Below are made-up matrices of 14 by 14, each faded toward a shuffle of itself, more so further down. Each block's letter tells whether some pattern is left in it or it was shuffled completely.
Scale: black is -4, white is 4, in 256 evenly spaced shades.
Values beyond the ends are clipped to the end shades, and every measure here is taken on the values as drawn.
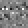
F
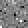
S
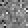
S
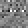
F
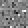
S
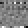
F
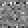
F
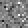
S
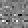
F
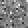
S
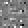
S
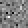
S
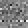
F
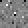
S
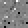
S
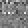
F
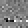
F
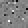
S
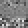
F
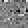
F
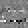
F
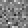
S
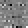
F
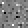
S
